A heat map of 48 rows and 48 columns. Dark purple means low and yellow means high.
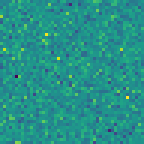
Mirror symmetry: none. Grain: fine. Average level on the scale: 50%. Odd rows or columns: none. Seam: none. Stripes: none. Histogram: heavy tails on both sides.
